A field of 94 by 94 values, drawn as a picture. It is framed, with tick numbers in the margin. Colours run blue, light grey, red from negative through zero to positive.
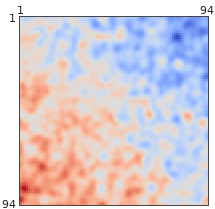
The ninth with the lowest average is the top right. The halves do not mirror each other. There are no lone odd cells. There are no regular stripes. The values follow a bell shape. The field climbs toward the bottom left. The ninth with the highest average is the bottom left.
